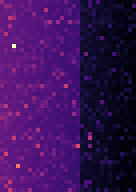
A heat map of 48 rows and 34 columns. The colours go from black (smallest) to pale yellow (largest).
Stripes: none. Seam: vertical, 60% of the way across, the left part higher. Average level on the scale: 20%. Slope: up to the left.
